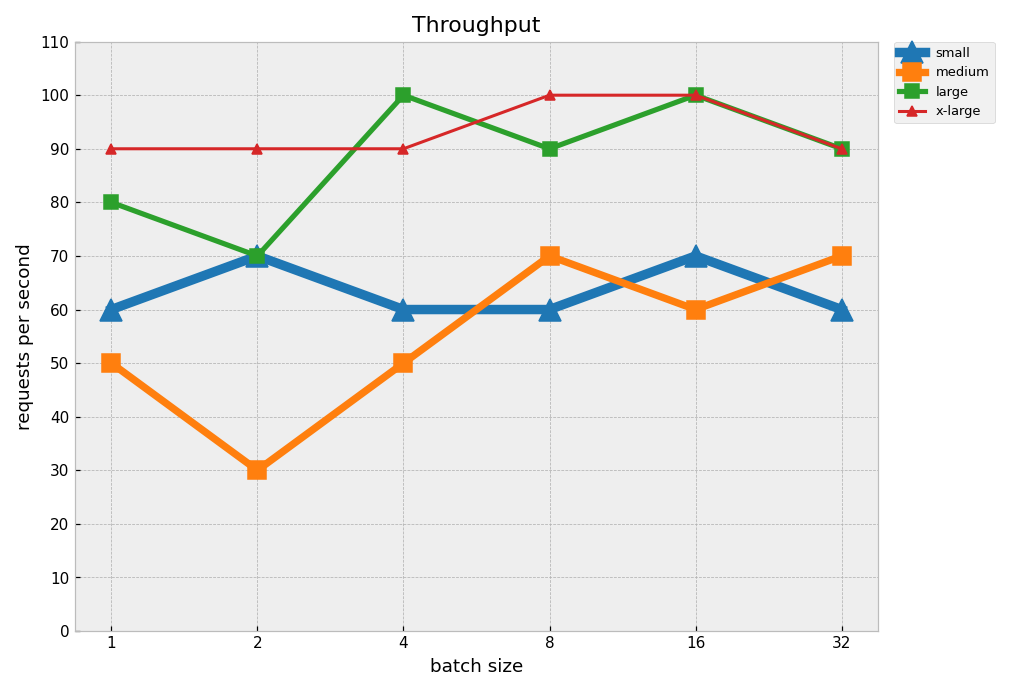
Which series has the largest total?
x-large
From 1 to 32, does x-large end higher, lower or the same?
the same
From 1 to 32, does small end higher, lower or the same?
the same
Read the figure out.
Title: Throughput
x-axis: batch size, ticks 1 2 4 8 16 32
y-axis: requests per second, ticks 0 10 20 30 40 50 60 70 80 90 100 110
Legend: small, medium, large, x-large
Values:
small: 60 70 60 60 70 60
medium: 50 30 50 70 60 70
large: 80 70 100 90 100 90
x-large: 90 90 90 100 100 90
